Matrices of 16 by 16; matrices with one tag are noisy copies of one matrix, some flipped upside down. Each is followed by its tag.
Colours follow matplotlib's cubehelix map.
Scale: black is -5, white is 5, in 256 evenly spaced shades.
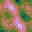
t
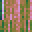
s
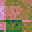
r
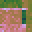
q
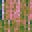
s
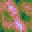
t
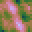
t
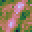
t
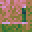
q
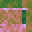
q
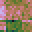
r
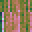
s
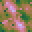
t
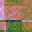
r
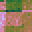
r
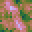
t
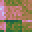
r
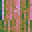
s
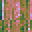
s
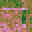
q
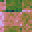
r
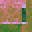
q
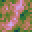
t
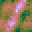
t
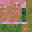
q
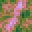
t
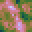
t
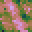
t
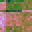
r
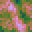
t
